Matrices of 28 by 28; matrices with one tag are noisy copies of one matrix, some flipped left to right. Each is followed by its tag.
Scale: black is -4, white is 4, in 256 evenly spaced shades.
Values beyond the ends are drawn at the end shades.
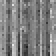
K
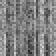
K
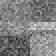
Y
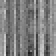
K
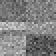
Y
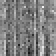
K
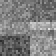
Y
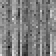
K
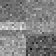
Y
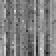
K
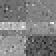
Y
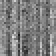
K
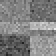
Y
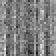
K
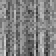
K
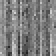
K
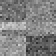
Y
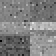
Y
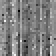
K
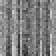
K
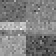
Y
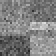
Y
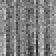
K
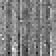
K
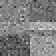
Y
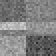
Y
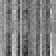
K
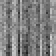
K
